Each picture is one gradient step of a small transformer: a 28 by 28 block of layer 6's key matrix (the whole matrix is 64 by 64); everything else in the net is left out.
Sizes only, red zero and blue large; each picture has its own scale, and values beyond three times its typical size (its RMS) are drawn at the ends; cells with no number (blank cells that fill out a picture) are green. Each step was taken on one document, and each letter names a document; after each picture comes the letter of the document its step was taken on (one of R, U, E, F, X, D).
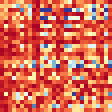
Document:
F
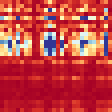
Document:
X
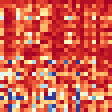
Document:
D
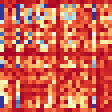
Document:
D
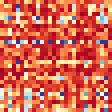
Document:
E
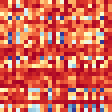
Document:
E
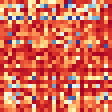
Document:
F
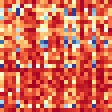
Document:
D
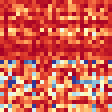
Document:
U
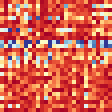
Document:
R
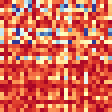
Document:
E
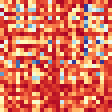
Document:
X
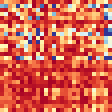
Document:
E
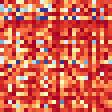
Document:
R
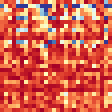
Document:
D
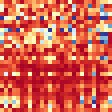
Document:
X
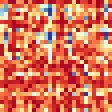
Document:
X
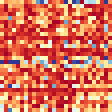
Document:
F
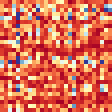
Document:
R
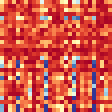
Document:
D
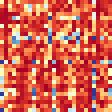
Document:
U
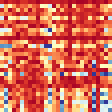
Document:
X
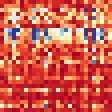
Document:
E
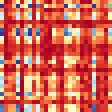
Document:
F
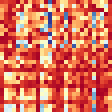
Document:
D
